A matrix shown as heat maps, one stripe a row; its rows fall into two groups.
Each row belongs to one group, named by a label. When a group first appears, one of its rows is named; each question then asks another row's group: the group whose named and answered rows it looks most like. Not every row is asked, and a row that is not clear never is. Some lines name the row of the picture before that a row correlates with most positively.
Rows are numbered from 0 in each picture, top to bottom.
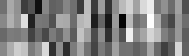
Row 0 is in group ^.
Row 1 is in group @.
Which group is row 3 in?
@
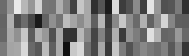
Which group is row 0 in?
@
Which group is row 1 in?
^
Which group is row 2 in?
@
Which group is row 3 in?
@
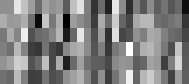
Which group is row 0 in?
@
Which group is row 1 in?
@
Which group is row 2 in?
@
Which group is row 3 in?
^
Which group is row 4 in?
@
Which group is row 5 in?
^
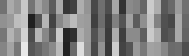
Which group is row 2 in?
@
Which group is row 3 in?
@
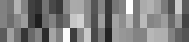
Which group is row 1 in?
^
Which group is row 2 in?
^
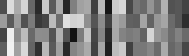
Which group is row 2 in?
@
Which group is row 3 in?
@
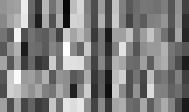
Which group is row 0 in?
@
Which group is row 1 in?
@
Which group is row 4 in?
^
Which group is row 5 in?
@
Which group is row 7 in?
^
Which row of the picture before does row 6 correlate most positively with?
2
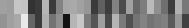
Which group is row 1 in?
@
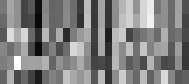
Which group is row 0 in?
^
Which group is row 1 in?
^
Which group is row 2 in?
@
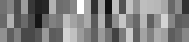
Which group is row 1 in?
^
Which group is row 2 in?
^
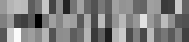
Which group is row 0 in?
@
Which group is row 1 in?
^
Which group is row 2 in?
@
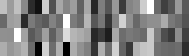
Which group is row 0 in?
@
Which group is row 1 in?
^
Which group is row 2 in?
@
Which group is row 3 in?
@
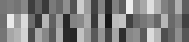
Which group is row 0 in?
^
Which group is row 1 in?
@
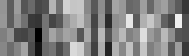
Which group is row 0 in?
^
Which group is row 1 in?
^
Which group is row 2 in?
^
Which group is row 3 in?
^
